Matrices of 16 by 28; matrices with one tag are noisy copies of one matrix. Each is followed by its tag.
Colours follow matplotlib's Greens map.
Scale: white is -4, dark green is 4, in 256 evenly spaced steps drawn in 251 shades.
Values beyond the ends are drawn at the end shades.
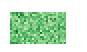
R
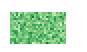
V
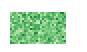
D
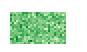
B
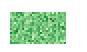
R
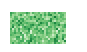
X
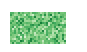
X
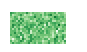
X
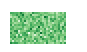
R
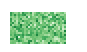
B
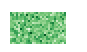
V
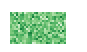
V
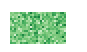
D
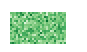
R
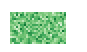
V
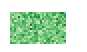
D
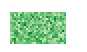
V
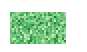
X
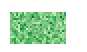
V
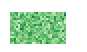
V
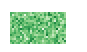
X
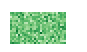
R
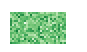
R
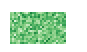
D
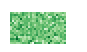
B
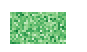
R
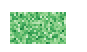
V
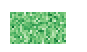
X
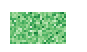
D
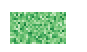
V
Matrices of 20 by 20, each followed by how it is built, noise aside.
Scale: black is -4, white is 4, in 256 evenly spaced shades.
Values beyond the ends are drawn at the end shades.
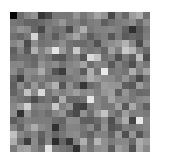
noise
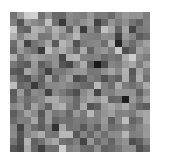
noise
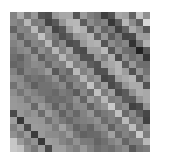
Toeplitz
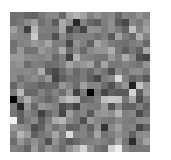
noise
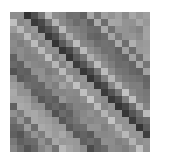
Toeplitz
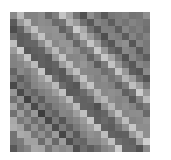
Toeplitz
